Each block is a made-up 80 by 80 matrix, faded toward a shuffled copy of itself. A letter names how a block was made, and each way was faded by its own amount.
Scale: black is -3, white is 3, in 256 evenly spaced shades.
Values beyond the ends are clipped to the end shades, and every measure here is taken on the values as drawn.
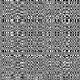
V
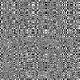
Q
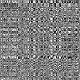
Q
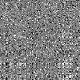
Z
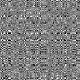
Q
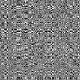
Q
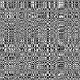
V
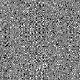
Z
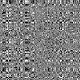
Q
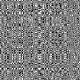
Q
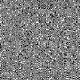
Z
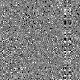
Z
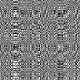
V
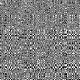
Q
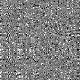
Z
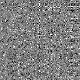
Z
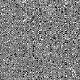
Z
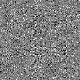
Z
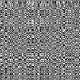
V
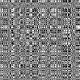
V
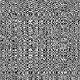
Q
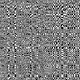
Q
